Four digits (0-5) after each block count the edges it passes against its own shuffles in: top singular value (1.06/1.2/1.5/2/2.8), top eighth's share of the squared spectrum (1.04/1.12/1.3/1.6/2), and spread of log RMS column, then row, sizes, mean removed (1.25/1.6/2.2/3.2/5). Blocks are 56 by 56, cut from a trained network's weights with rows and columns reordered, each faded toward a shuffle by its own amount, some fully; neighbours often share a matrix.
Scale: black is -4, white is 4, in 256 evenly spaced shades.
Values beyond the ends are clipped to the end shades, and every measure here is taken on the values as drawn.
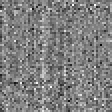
3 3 1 2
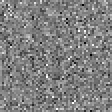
0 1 0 0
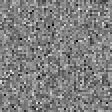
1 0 0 0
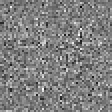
2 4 2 1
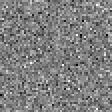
0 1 0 0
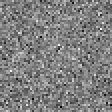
0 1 0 0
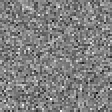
1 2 0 0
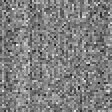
2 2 0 1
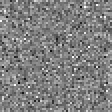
0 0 0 0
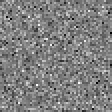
0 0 0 0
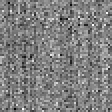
3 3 0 2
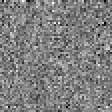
2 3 1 2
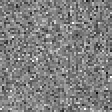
1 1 0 0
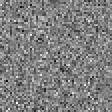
2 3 1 1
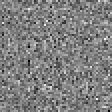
3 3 2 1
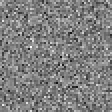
0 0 0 0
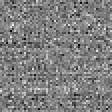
2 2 2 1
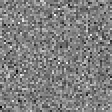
1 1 1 0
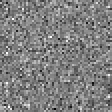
2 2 1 1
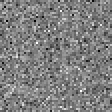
0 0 0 0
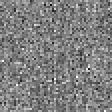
2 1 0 0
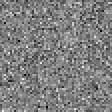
0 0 0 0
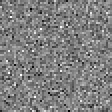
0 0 0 0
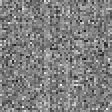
2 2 0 1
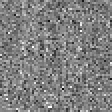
1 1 0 0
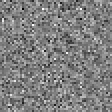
2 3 2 1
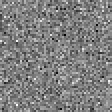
1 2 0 0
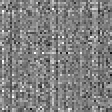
3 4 2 3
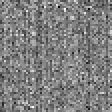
3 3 1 1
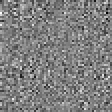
3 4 3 2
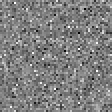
1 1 0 0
